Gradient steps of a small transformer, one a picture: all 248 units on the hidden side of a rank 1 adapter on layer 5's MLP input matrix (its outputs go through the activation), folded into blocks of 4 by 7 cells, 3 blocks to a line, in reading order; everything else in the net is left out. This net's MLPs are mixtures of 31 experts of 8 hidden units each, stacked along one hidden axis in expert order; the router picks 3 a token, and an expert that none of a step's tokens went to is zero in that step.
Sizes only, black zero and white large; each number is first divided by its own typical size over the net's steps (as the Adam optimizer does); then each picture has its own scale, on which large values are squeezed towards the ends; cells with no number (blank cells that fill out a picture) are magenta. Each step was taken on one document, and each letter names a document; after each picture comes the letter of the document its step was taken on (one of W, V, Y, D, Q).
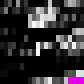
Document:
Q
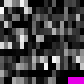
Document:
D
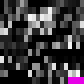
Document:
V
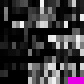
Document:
Q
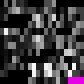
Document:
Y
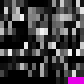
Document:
V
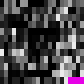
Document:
D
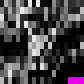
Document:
D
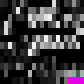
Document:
Q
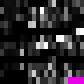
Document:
Q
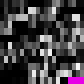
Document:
V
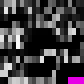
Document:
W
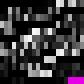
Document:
V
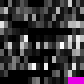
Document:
Y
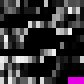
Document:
W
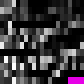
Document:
D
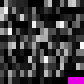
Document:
Y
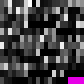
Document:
Y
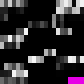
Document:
W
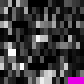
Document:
Y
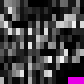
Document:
D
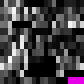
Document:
D
